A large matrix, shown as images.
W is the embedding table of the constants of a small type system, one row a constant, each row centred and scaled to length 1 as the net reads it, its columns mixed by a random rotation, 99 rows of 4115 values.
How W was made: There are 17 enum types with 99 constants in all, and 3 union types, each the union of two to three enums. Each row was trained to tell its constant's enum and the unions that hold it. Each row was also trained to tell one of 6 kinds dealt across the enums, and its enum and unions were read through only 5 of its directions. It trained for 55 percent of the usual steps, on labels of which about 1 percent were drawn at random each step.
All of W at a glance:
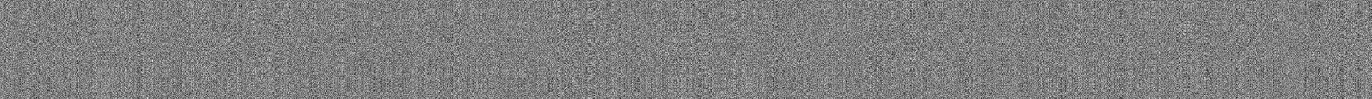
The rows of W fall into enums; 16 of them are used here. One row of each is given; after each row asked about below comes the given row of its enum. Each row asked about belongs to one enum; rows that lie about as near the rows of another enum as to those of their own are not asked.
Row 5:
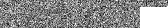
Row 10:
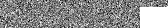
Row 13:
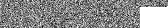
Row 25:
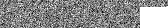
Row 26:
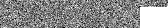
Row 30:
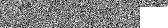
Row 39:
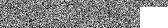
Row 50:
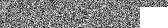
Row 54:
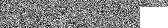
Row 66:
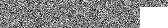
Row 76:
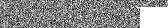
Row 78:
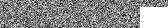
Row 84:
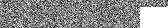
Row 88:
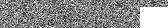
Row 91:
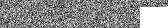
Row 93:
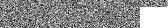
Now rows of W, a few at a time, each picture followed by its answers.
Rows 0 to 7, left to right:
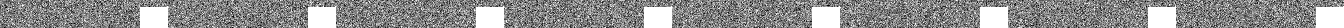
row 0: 54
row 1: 26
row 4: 5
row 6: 30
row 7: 66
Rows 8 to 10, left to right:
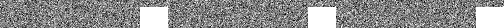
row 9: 78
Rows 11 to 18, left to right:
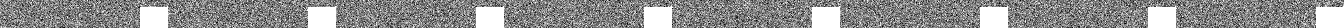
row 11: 26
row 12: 91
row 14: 10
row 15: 88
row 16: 13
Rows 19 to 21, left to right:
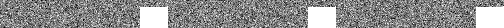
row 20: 50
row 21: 66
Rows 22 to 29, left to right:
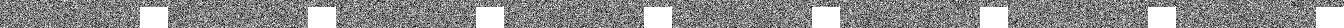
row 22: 88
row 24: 25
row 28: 91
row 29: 88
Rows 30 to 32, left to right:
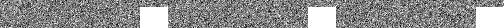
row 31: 25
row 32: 76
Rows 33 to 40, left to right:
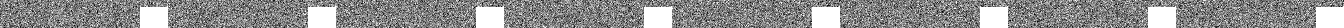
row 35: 10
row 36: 88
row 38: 54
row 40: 78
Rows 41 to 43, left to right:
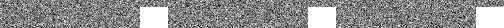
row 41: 84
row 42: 39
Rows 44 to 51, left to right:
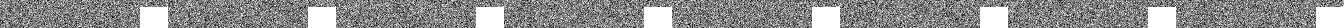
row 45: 91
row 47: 39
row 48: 30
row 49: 39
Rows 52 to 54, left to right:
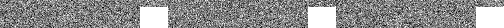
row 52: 78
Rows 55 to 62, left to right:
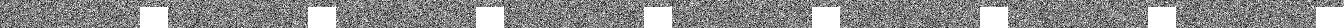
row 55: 50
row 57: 91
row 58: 54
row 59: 25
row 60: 26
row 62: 76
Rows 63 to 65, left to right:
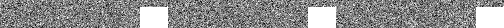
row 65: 26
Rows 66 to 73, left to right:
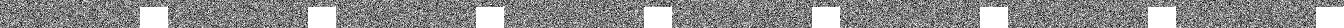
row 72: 25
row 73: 88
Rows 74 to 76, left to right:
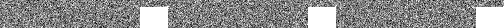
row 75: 10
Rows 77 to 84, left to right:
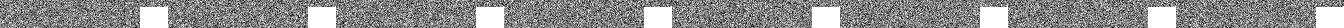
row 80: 5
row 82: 30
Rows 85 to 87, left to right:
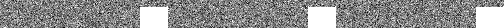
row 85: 26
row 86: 84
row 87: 13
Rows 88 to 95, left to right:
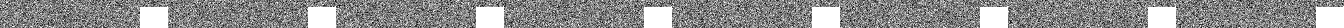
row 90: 84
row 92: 93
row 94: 76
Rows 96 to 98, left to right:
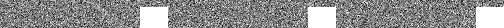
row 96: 91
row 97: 10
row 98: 10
